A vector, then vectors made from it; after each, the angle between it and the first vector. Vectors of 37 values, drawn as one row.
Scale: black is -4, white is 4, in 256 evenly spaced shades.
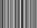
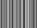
partly opposed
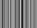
nearly parallel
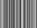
nearly opposite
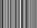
nearly parallel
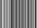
orthogonal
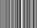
partly opposed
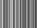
partly opposed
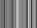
orthogonal
